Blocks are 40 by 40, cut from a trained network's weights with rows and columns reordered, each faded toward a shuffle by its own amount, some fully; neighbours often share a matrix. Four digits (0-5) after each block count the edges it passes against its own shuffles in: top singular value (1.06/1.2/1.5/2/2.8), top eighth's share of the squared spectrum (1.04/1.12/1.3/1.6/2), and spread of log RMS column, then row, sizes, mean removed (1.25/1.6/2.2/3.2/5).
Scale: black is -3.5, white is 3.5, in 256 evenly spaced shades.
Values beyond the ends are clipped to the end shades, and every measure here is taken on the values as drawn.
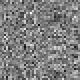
3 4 2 1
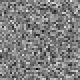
3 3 0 0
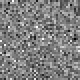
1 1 0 0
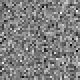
1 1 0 0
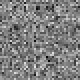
3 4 2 1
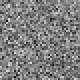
1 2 0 0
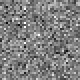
3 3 1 0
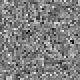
1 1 0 0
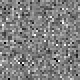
1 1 0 1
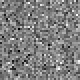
1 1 0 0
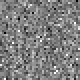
0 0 0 0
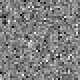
0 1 0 1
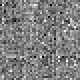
2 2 0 2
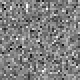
0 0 0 0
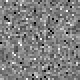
0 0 0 0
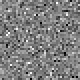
0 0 0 0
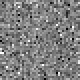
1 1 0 0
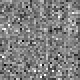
2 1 0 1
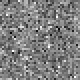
1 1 0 0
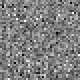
0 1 0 0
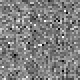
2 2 0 1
